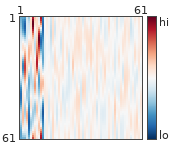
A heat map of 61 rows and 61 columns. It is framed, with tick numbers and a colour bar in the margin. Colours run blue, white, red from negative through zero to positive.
Seam: vertical, 20% of the way across, the right part calmer. Grain: streaks running down. Average level on the scale: 50%.
